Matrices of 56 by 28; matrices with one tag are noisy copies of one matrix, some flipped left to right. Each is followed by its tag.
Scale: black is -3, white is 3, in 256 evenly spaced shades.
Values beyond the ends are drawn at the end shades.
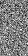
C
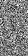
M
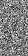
M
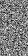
C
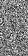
M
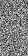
C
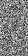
M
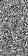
M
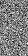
C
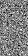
C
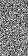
C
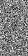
M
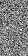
C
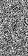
M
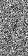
M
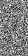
M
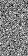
C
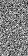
C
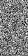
M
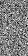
C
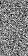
C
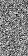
C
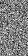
C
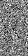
M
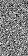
C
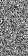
M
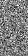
M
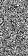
M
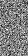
C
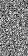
C
